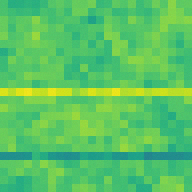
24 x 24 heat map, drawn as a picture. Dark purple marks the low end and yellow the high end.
Grain: streaks across. Odd lines: rows 12 and 20. Histogram: heavy tails on both sides. Slope: none.
